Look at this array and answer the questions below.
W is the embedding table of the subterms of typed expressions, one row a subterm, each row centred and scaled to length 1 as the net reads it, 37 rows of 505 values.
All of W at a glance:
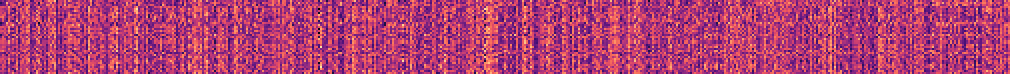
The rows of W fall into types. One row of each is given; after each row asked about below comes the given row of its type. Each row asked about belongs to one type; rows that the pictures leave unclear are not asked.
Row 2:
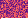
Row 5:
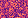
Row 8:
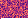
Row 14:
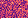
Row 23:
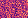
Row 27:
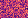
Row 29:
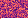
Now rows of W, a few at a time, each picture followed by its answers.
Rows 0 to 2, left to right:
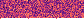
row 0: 2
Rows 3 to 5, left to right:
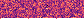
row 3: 29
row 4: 5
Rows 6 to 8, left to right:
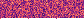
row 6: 14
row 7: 23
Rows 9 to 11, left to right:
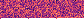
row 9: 27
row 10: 27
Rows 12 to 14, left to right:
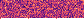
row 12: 29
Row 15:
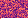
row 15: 29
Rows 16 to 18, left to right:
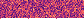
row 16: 14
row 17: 23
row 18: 27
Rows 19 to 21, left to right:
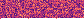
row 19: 23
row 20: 29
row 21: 29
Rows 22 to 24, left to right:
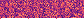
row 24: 5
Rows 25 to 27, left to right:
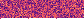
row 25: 8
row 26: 2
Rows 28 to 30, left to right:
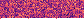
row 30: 14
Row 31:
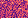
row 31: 14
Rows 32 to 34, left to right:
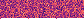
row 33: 23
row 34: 27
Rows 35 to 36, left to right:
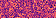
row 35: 5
